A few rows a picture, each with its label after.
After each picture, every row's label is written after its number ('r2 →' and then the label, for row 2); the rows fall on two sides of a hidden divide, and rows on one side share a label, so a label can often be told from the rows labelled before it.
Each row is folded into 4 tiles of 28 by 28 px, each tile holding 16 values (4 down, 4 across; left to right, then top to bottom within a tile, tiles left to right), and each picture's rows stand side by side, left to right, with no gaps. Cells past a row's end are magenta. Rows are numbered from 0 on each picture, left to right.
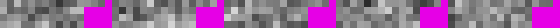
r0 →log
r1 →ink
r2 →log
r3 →log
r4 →log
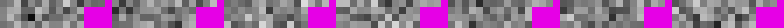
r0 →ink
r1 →log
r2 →log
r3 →ink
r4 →log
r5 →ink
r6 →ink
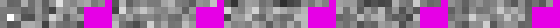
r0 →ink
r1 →log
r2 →log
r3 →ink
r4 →log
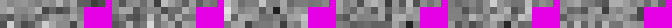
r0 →log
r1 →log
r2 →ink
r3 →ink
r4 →log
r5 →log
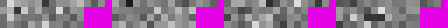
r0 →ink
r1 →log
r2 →log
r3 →log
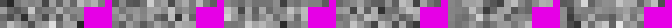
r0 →log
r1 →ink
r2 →log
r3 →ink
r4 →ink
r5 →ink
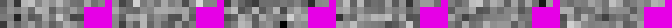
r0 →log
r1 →log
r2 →log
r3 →log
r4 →log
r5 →log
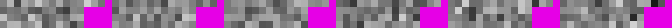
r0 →ink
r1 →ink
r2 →ink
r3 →log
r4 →ink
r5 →log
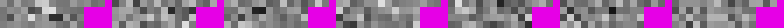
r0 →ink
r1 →ink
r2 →ink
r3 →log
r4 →ink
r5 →ink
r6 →log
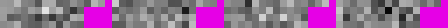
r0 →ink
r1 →log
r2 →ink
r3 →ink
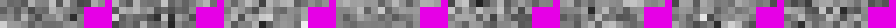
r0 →log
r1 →log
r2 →ink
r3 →ink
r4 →log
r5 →ink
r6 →ink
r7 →log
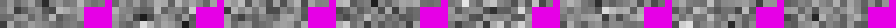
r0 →log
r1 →log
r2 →ink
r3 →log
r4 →ink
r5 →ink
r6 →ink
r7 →log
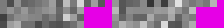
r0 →log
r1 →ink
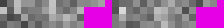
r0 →log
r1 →log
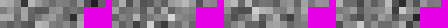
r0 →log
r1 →log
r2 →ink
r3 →log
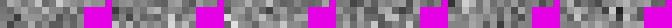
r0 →ink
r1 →ink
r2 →ink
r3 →log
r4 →ink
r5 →log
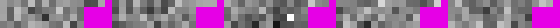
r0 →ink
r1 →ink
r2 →log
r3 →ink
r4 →ink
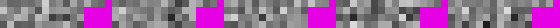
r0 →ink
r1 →log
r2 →ink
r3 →log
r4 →ink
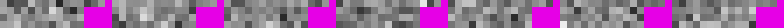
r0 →log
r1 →ink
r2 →log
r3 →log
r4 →ink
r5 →log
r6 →log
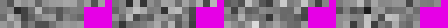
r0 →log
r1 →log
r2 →log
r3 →ink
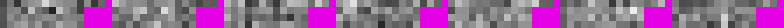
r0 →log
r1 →log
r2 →ink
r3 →ink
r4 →ink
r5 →ink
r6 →log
